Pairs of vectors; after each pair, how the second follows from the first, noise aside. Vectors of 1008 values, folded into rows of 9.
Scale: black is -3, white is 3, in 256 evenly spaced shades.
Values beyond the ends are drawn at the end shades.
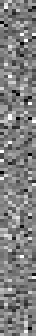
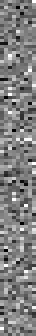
shuffled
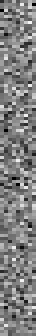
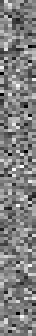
shuffled
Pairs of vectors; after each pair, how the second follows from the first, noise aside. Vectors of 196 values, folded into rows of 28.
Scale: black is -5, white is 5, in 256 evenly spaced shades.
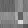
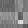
copied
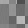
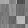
copied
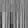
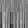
copied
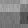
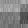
copied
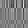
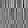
negated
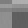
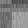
negated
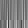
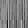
negated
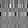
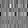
copied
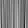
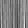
negated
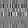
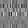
copied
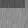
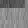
copied
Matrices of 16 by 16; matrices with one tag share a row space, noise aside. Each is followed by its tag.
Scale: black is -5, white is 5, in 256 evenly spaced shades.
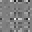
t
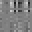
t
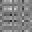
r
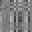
t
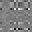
t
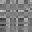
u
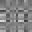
u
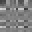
u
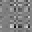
t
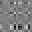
t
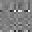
t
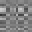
u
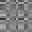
u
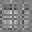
r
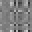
t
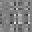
t
